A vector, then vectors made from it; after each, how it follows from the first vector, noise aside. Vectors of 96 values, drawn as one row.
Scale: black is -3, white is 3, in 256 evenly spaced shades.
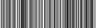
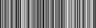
negated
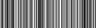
wrapped around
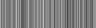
shrunk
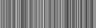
shrunk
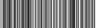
reversed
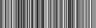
wrapped around
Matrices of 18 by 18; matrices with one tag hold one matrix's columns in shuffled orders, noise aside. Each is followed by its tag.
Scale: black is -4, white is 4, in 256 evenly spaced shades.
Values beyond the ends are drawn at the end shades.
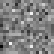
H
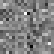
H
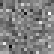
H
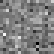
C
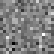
C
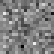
H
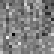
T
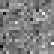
H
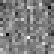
T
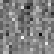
T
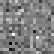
C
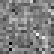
C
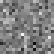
C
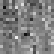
T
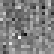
T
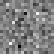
H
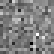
C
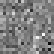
C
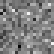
H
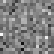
C
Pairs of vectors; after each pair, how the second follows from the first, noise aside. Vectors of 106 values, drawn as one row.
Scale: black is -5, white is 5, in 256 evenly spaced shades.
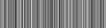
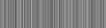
shrunk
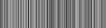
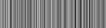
shuffled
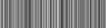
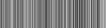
shuffled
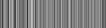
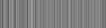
shrunk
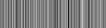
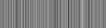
shrunk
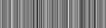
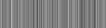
shrunk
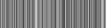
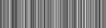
shuffled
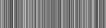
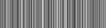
shuffled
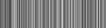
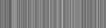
shrunk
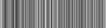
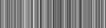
shuffled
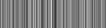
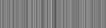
shrunk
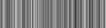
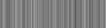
shrunk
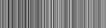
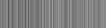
shrunk
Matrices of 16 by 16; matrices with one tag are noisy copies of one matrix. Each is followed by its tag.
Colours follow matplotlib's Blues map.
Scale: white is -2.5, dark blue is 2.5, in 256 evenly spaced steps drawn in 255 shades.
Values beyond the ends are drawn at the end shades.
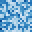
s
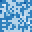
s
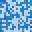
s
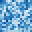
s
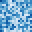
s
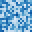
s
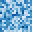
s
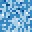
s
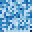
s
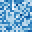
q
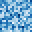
s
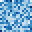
q
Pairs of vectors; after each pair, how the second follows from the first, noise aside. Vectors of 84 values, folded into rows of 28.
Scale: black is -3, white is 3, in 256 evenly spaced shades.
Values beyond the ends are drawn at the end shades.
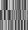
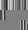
partly zeroed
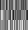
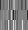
partly zeroed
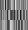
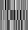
copied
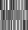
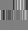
partly zeroed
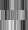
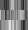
copied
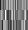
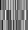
copied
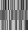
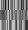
copied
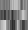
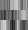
copied
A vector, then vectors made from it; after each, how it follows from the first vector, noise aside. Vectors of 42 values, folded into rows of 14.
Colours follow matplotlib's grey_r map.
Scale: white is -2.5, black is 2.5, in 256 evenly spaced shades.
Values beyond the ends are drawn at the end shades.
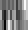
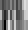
copied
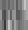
shrunk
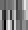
copied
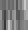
shrunk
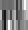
copied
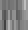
shrunk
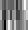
copied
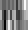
copied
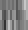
shrunk
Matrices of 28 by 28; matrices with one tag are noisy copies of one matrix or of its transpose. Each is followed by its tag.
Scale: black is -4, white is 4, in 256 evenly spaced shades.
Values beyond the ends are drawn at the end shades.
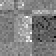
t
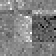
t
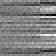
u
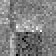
t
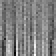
u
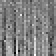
u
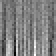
u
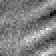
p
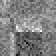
t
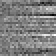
u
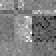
t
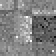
t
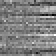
u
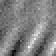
p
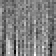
u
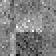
t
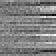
u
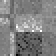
t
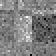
t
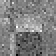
t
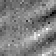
p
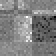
t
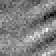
p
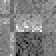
t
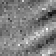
p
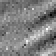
p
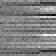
u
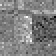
t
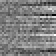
u
